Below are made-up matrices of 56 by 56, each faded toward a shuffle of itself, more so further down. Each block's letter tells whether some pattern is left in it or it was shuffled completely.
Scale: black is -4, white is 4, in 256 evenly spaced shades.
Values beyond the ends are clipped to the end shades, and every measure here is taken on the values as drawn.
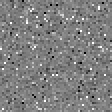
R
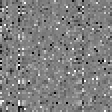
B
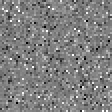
R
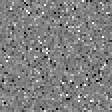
R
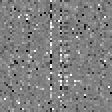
B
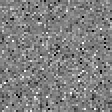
R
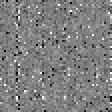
B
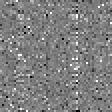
B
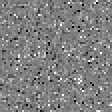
R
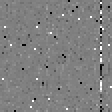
B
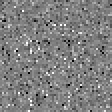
R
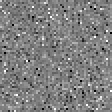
R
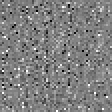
B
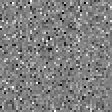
B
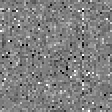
B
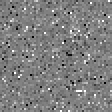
R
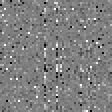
B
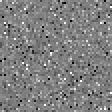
R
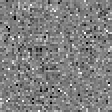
B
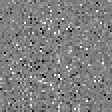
B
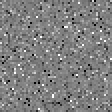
R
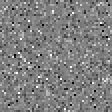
R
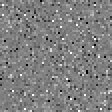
R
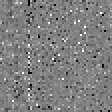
B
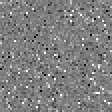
R
